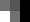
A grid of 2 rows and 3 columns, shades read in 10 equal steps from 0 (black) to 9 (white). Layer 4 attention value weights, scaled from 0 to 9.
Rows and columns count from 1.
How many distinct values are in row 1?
3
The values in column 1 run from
4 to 9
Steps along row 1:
down down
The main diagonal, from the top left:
4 4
